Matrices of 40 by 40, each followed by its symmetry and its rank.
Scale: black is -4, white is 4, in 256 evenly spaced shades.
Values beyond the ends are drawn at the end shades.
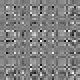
symmetric, rank two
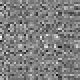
neither, rank five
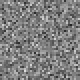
antisymmetric, full rank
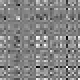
symmetric, rank three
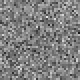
neither, full rank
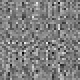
neither, rank five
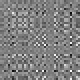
symmetric, rank three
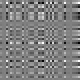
neither, rank one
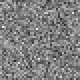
neither, full rank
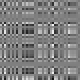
neither, rank one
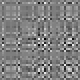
symmetric, rank two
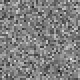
antisymmetric, full rank
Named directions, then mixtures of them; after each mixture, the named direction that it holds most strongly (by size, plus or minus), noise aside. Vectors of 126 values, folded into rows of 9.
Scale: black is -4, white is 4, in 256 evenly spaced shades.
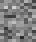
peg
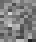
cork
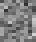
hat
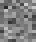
peg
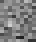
cork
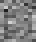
peg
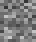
peg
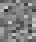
hat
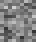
peg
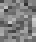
hat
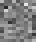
hat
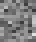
hat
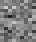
peg
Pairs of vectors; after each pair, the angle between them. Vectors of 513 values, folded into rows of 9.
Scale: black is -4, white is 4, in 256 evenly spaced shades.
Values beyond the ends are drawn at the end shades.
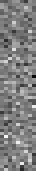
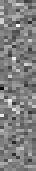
orthogonal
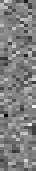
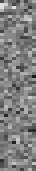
partly aligned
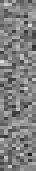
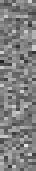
nearly opposite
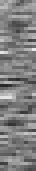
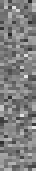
orthogonal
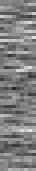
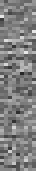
partly aligned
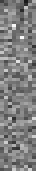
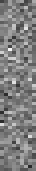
partly aligned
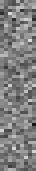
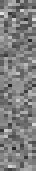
nearly opposite
